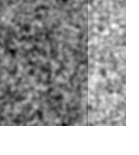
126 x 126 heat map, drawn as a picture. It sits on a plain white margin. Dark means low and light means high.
The values follow a bell shape. There are no lone odd cells. There are no regular stripes. A vertical seam about 70% of the way across splits the table, and the right part is higher.
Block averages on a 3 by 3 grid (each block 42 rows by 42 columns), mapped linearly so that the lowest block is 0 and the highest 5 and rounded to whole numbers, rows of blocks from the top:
0 1 5
0 0 5
0 0 5
